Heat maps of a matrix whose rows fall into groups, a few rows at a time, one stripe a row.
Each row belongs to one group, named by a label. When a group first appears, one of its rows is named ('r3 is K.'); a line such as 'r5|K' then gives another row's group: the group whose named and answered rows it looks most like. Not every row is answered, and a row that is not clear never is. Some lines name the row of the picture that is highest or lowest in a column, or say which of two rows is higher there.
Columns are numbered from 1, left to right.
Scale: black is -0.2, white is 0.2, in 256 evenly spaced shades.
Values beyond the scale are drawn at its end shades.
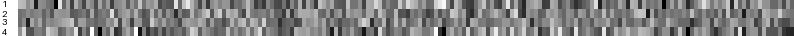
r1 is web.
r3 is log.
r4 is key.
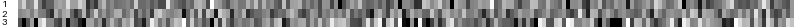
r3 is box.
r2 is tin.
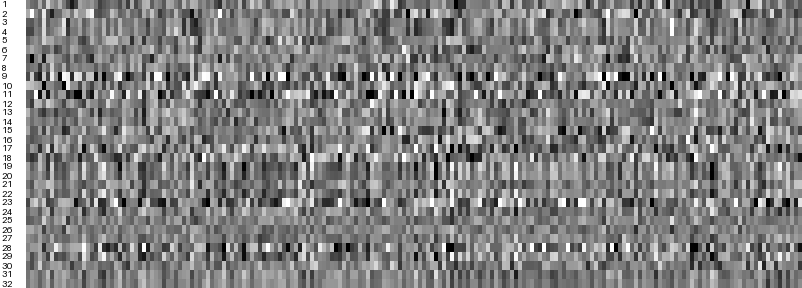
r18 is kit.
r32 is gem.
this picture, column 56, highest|23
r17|gem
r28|key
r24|gem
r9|log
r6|kit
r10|web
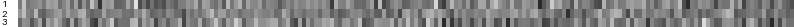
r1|key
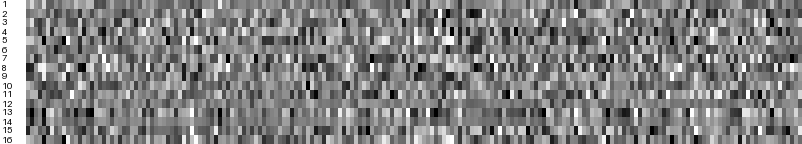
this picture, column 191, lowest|15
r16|web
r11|tin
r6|kit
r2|kit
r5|web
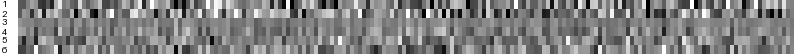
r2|gem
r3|web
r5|box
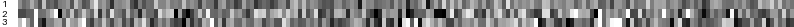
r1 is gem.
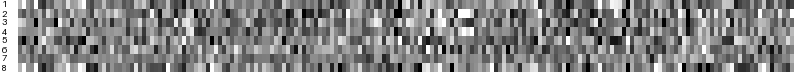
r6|gem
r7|tin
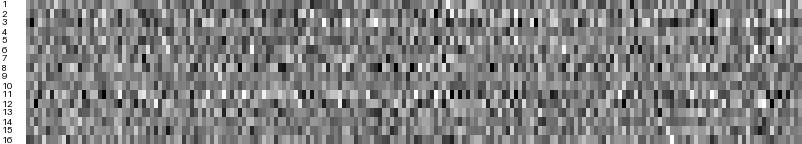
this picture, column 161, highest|15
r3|kit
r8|tin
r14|log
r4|tin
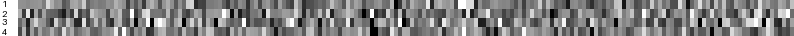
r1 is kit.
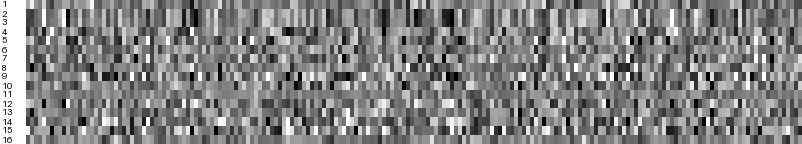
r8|box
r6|kit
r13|kit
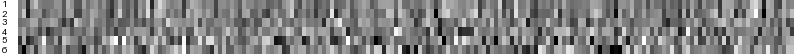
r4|kit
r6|box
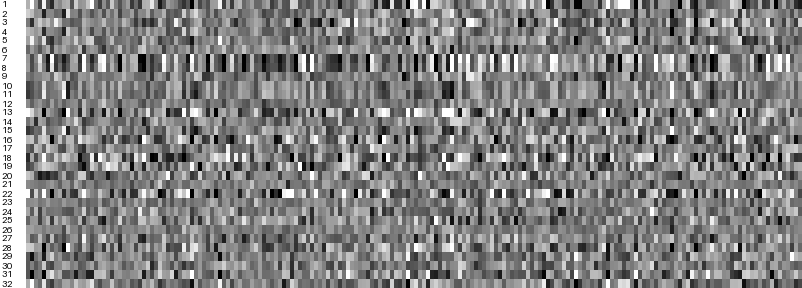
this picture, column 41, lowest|7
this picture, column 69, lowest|3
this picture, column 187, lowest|31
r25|gem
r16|log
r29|box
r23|key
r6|gem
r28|web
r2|web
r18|key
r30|key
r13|web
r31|box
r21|log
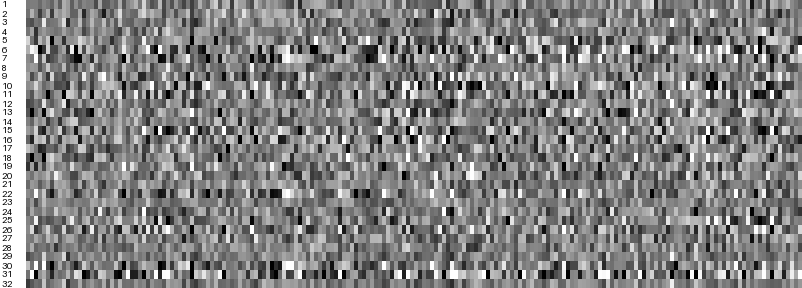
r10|kit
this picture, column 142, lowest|17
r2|gem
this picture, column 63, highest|16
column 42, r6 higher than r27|Yes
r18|box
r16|tin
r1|key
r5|log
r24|key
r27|key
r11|tin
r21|gem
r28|kit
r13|box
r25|tin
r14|tin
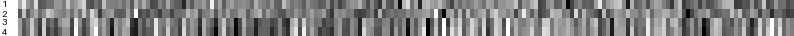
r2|key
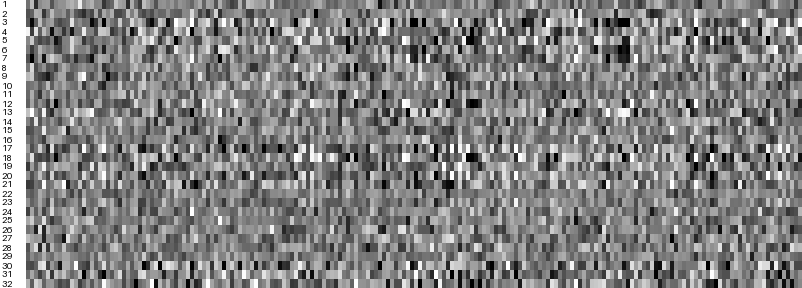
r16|box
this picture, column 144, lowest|26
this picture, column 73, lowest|2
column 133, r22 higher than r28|Yes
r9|key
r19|key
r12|kit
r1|log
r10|gem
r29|key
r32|kit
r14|tin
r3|box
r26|log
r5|kit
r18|kit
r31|gem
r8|kit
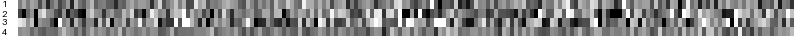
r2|box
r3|web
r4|tin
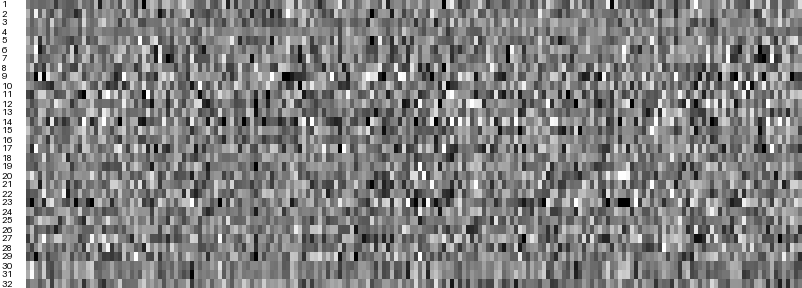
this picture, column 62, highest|9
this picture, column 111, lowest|26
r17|tin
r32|gem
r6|tin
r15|log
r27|key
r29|kit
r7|tin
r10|key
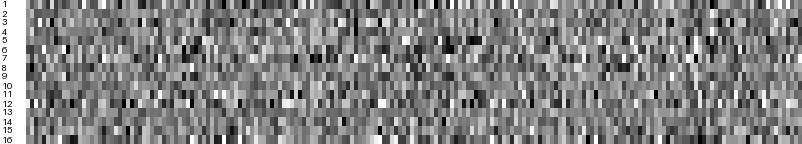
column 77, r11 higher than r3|No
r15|log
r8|box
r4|kit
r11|key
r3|log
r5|kit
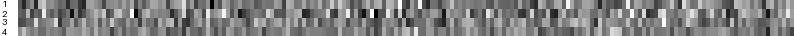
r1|box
